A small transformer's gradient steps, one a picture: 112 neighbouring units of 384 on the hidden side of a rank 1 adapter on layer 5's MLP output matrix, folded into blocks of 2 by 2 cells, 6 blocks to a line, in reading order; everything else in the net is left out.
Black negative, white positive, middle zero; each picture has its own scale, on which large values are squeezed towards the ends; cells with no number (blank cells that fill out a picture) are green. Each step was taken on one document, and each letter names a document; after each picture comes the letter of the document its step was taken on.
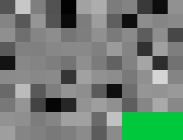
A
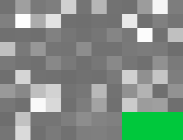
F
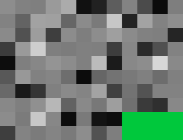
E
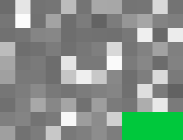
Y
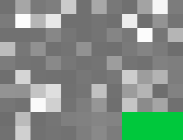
F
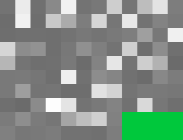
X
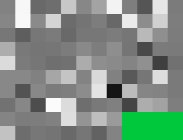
A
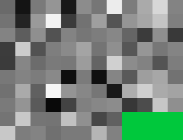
A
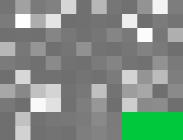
F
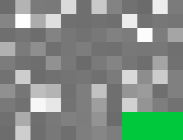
F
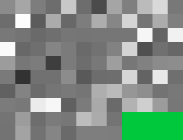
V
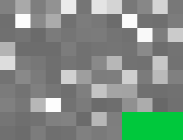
V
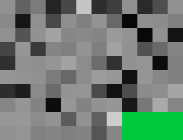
E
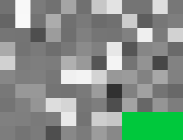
Y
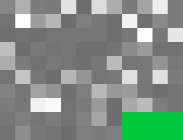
V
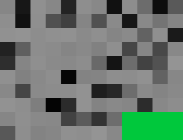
X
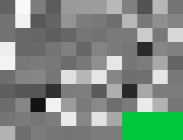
A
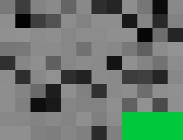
V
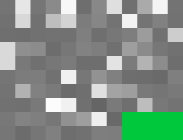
X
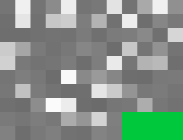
X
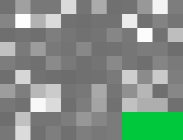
F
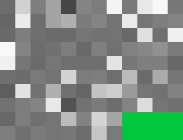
A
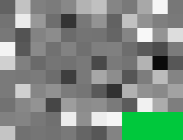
A
